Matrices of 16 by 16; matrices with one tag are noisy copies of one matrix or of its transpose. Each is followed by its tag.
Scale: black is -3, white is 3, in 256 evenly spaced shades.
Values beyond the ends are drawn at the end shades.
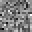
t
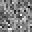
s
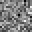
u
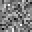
u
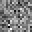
s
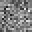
s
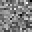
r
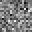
s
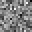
r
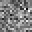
s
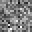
s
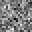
u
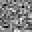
t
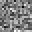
t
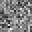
s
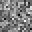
u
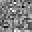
t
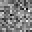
s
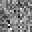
s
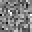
t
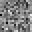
t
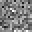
t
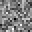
u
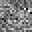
s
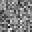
s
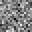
u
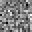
t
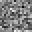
t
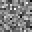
r
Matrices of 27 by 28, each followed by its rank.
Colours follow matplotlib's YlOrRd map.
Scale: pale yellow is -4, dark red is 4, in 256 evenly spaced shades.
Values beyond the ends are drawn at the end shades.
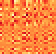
three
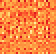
five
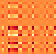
one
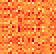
five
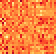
five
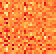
five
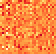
five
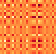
one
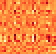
three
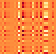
one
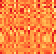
three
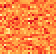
five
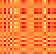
one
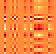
one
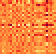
three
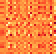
three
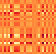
one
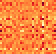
three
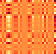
one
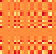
one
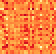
three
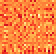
five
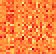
five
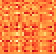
three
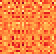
three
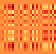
one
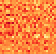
five
